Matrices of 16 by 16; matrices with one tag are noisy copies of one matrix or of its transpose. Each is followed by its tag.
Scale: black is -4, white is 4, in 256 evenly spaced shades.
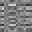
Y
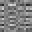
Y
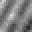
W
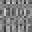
Y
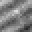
W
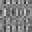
Y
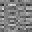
Y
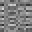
Y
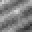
W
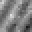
W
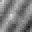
W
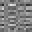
Y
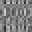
Y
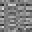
Y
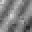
W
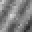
W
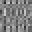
Y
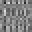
Y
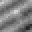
W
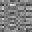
Y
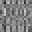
Y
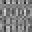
Y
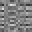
Y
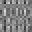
Y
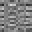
Y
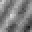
W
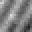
W
